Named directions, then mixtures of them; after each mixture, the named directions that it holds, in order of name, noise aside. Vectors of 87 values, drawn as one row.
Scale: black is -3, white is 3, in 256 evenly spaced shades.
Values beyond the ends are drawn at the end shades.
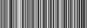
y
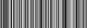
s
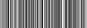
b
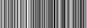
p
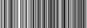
p, y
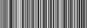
y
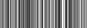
b, p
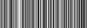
y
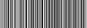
b, p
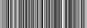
b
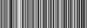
y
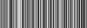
y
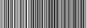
b, p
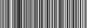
y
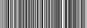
b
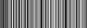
p, s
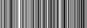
p, y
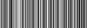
y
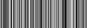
s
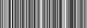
s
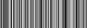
s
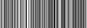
p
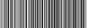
b, p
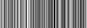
p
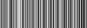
y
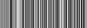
b, y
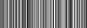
p, y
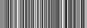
b, y
